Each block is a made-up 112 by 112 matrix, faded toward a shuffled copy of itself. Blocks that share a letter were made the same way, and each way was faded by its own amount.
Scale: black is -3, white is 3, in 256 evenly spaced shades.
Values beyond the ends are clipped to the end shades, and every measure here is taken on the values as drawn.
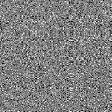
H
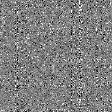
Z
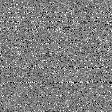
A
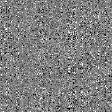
Z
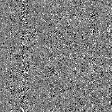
Z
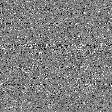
A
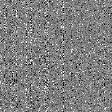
Z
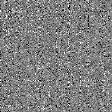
Z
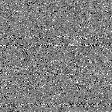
A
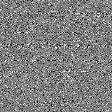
A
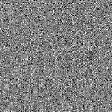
H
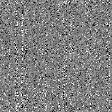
Z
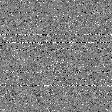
A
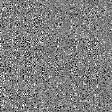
Z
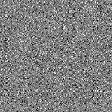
H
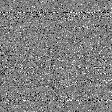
A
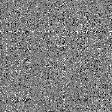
Z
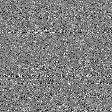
A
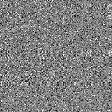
H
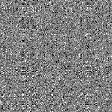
H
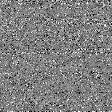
A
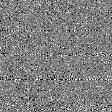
A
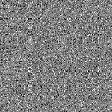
H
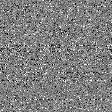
A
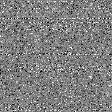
A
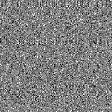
H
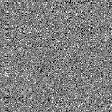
H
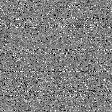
A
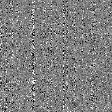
Z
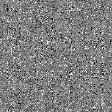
Z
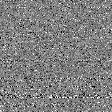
A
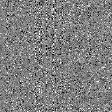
Z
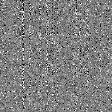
Z
